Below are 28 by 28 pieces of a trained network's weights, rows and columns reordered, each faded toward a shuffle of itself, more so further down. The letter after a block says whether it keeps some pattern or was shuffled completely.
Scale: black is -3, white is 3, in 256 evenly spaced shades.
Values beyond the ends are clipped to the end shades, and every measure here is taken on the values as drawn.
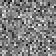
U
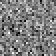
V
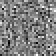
V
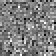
V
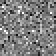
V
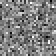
U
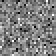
U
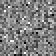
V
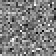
V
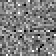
V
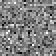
U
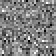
V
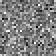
U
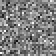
U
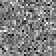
U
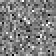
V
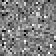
V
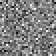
U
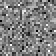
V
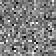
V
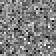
U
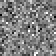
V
